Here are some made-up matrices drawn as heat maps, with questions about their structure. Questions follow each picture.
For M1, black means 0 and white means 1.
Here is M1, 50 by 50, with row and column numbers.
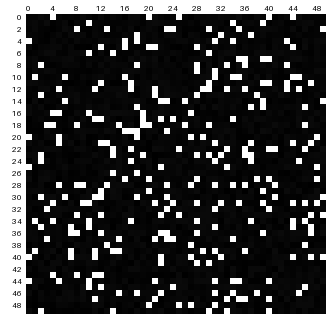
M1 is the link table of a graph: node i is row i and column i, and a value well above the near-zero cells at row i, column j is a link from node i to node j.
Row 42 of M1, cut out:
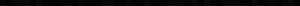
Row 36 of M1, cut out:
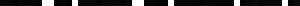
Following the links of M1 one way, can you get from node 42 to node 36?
no
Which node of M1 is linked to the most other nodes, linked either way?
node 31
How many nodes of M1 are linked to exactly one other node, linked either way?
0
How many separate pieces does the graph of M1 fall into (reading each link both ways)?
2
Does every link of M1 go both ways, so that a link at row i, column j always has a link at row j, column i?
yes
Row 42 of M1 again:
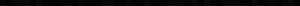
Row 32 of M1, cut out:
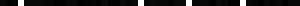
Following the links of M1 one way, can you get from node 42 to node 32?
no
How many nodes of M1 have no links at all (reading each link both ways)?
1
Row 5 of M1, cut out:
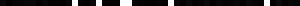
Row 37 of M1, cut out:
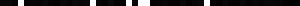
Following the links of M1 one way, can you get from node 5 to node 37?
yes
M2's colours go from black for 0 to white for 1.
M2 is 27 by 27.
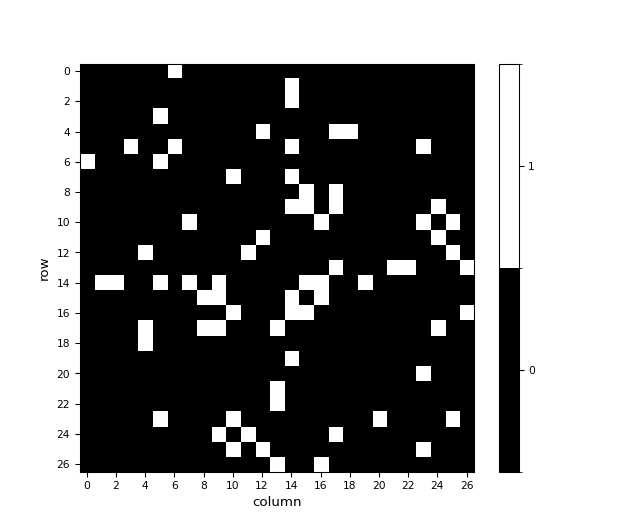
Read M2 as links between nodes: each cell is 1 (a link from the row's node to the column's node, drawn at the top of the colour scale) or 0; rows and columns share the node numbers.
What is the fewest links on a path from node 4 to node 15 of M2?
3
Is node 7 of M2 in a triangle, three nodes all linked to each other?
no
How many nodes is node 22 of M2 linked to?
1
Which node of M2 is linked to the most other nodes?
node 14
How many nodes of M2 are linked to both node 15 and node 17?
2
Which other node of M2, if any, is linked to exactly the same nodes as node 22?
node 21
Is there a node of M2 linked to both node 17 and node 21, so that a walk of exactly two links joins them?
yes
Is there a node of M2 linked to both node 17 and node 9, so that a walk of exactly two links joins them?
yes
